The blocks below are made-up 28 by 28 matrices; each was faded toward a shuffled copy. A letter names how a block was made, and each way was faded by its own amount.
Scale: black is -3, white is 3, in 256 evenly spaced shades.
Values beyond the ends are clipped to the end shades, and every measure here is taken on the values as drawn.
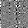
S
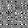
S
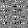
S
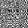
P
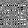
S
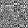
P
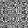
P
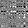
S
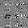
S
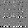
S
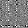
S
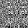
P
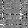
S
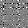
S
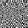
P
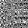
P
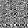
P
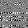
S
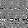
S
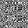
P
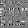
S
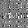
S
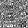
P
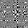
S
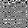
S
